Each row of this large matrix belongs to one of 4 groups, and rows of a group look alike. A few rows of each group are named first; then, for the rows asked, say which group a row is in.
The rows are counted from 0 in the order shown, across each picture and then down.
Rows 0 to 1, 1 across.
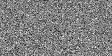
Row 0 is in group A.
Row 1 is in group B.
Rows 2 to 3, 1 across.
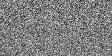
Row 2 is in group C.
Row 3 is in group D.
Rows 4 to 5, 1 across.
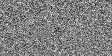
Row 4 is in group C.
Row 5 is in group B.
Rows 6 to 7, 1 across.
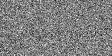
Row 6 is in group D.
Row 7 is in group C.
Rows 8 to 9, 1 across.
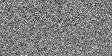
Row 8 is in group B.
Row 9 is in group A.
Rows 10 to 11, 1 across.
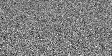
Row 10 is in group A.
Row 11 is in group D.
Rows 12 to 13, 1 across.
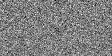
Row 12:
B
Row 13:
B
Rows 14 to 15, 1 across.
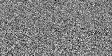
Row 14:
B
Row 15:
B
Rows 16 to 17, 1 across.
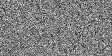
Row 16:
D
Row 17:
C
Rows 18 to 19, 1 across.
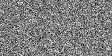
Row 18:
C
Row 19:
C
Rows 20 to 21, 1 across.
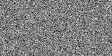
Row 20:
A
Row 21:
B
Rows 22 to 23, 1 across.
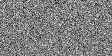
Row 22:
B
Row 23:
C
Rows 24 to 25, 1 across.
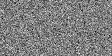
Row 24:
A
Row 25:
D
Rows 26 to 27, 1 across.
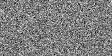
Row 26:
A
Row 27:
C
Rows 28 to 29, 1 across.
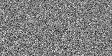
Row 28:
A
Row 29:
B
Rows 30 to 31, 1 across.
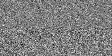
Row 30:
D
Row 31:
C
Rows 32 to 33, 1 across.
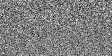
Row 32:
C
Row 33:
D
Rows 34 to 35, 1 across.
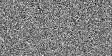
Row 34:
D
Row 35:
A
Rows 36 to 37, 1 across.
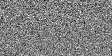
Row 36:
A
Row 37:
D
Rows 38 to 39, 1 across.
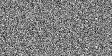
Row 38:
D
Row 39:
D
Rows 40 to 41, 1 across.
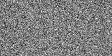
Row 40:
D
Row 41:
A
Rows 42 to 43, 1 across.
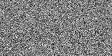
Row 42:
A
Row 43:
C
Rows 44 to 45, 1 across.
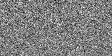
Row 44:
B
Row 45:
A
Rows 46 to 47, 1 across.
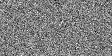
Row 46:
B
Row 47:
D
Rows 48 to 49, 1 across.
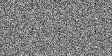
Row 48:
D
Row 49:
D
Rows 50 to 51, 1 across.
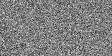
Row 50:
D
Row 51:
A
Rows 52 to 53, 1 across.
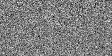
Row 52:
C
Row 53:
D
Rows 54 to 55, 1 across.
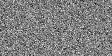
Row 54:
D
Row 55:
B
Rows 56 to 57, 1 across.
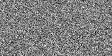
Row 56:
B
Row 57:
C
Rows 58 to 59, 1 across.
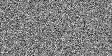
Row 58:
A
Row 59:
B
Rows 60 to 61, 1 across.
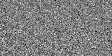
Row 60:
D
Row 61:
B
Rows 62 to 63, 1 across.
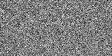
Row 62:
A
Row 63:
C
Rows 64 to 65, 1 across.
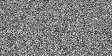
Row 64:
A
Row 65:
B
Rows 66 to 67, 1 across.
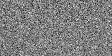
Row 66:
D
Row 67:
A
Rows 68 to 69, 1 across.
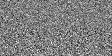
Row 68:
A
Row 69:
D
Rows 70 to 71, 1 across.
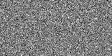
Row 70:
A
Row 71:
D
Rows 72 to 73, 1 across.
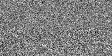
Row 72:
C
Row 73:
C
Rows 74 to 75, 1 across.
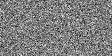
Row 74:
A
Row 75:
C
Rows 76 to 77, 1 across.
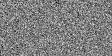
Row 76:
B
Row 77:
A
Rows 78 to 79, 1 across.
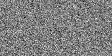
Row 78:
D
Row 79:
B
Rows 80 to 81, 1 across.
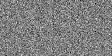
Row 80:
D
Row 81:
D
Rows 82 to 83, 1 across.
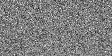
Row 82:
D
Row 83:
C
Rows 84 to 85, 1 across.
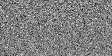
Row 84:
A
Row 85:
D
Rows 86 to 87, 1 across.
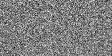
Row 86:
C
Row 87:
C
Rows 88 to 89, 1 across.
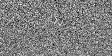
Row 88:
B
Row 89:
C
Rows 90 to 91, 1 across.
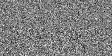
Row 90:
D
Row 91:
C
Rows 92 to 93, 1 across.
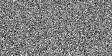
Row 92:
D
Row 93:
A
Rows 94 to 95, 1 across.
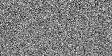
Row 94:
C
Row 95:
A
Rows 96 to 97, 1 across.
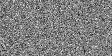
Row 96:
D
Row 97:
A
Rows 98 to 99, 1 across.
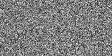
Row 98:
C
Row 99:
C
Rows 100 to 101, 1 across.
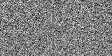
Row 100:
B
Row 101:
B
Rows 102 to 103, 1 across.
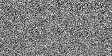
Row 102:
C
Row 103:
C
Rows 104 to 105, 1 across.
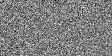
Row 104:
B
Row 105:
A
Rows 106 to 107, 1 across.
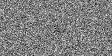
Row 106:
A
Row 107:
B
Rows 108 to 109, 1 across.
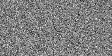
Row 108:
D
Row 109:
D
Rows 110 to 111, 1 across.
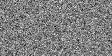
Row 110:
A
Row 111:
B
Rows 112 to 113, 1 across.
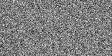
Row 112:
D
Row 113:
C
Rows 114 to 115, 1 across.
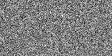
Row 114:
A
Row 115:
C
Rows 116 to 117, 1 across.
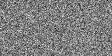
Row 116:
A
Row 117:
B
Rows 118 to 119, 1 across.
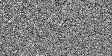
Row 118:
B
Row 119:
D
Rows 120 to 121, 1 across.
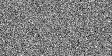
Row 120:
C
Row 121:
D
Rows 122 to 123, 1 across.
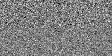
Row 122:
B
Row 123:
B
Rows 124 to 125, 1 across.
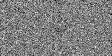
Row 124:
B
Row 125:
B
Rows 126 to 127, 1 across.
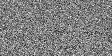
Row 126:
D
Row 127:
B
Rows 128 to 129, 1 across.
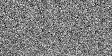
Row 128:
D
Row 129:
C
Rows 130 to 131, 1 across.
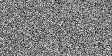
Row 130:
B
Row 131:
C
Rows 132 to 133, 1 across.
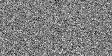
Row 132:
B
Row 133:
B
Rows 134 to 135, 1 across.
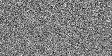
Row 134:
C
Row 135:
D
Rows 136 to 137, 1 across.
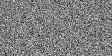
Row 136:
D
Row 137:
D
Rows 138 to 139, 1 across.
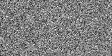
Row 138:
A
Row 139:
A
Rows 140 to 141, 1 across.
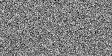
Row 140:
B
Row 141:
C
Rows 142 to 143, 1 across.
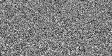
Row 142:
B
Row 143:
A
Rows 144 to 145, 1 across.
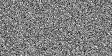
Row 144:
D
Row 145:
A
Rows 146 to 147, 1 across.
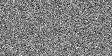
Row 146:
D
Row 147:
D
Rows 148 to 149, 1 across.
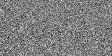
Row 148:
A
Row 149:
C
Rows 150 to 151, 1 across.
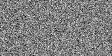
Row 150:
A
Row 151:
B
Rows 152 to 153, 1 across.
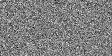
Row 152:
B
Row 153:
A
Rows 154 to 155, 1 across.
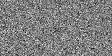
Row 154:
D
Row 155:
B
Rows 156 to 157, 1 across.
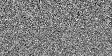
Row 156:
D
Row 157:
B
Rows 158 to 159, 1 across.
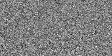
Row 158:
B
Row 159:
A
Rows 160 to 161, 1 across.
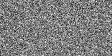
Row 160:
C
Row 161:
A
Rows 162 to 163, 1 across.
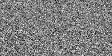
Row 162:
B
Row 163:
B
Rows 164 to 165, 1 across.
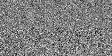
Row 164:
D
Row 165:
C
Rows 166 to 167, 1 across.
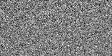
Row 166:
A
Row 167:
A
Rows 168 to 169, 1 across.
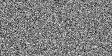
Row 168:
B
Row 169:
A
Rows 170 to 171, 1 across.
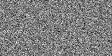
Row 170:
A
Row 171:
B
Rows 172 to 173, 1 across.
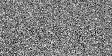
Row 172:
D
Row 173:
C
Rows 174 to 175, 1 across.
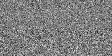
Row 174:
D
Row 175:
C
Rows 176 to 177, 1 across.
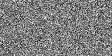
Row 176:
C
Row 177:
C
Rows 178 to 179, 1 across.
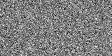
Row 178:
D
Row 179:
A
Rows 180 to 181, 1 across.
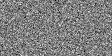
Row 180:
B
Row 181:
A
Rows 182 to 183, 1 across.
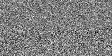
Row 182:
C
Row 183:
C
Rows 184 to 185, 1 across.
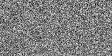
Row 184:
C
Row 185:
C
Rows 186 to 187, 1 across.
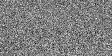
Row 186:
D
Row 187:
C
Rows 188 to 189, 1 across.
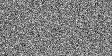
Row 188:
C
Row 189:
D
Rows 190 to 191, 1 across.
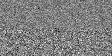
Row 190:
D
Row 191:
B
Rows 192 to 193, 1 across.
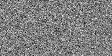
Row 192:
A
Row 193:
B
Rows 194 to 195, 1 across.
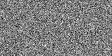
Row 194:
A
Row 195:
C
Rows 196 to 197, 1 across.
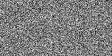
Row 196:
C
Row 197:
C
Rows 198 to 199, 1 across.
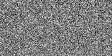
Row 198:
C
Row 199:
C
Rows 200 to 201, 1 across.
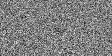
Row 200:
A
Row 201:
B
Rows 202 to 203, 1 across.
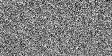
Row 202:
C
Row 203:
C
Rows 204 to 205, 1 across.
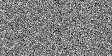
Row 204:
B
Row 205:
B
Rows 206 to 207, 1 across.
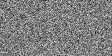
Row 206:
A
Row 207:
C
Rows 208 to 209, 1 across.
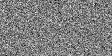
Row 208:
B
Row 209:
D
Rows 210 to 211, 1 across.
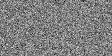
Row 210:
B
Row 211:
A
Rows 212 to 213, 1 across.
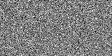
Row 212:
A
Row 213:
D
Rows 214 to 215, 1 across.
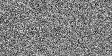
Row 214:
C
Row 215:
D
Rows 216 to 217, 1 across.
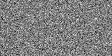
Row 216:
A
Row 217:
A
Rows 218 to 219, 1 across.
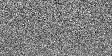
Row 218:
B
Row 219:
C
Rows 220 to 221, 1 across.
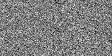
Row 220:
B
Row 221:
B
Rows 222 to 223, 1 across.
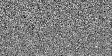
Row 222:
D
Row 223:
D
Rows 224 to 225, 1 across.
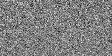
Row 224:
D
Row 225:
B
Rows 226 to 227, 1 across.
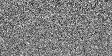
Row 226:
C
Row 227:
A
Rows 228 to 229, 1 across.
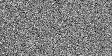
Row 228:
B
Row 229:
D
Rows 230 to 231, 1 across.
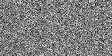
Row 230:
C
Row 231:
C
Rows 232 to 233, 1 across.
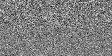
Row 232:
C
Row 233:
D
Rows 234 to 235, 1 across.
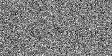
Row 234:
C
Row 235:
C
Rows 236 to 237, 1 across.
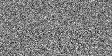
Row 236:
C
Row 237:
C
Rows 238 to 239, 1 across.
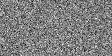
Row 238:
D
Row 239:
A
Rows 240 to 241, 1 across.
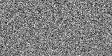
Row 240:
B
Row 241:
A
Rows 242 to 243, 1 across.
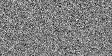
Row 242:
D
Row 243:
B
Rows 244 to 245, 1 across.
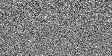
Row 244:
C
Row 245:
D
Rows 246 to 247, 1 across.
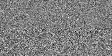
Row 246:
A
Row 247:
C
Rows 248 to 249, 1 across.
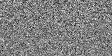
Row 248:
B
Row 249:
A
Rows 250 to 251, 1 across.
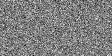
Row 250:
D
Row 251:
B
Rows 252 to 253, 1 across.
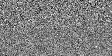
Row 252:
C
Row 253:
D
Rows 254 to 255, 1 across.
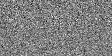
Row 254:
D
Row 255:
A
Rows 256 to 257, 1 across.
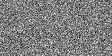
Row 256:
C
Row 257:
C
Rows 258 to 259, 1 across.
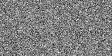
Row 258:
D
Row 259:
C
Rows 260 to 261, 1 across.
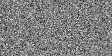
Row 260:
D
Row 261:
A
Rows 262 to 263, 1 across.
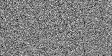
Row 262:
A
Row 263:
A
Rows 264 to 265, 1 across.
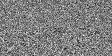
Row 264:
D
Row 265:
B
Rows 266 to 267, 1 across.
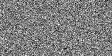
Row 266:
C
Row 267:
B
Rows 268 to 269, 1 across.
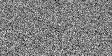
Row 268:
B
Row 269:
B
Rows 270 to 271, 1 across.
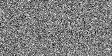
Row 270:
A
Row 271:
C
